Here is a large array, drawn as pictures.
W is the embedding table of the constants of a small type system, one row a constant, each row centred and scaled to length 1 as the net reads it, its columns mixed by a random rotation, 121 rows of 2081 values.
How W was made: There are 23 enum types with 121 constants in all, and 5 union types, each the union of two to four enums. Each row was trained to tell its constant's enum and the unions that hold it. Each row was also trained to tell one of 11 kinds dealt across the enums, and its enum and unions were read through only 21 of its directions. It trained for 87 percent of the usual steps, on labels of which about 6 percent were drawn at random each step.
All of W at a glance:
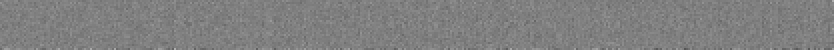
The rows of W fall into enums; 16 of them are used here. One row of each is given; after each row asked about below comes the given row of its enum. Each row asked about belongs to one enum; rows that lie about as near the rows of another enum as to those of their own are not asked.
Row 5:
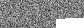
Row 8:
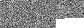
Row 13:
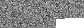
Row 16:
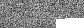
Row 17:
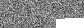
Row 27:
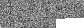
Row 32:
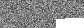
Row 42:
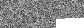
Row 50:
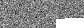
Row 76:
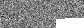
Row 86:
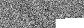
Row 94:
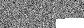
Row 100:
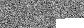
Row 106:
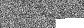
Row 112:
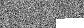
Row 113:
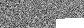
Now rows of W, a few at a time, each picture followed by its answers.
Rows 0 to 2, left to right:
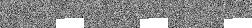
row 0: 16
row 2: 16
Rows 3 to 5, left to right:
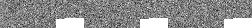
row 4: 13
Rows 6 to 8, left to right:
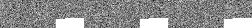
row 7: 100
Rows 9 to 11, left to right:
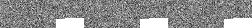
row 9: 17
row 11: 17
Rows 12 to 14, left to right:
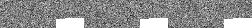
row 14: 50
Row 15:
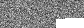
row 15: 112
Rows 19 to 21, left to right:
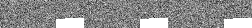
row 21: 112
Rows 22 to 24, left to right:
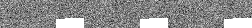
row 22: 50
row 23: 42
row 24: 16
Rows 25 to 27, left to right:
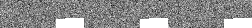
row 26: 106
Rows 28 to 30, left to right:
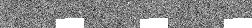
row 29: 76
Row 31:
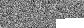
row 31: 27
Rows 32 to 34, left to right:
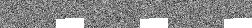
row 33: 42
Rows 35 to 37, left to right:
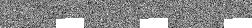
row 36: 8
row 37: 16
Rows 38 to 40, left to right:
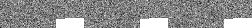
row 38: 42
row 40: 5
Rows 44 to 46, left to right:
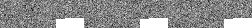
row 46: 5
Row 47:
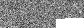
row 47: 17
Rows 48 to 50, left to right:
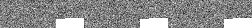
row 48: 106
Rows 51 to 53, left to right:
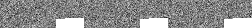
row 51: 32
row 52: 50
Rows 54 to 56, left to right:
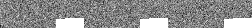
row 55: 113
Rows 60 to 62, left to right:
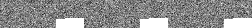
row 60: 106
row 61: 8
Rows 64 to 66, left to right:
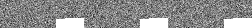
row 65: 76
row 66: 112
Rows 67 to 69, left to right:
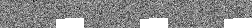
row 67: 113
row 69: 5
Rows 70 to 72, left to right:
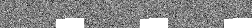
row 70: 106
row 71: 76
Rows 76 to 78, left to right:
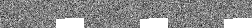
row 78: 113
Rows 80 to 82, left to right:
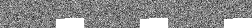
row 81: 86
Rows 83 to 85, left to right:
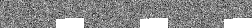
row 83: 106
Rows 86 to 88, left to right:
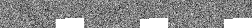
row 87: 32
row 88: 50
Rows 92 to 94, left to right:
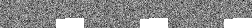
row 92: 27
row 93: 5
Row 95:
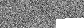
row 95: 42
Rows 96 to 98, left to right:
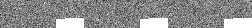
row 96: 13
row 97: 113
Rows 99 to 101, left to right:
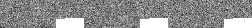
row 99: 16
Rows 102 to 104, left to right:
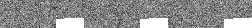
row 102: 17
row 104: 94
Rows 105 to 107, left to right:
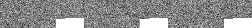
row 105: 76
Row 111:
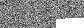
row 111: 5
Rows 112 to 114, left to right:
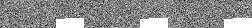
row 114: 113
